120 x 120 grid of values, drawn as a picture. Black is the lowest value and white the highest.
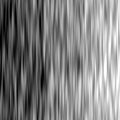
Streaks run downward. Values rise toward the right. On average the colour sits 50% of the way up the scale.
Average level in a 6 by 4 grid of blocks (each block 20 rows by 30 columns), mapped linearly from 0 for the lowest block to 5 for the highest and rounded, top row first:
0234
0235
0234
0135
0145
1235
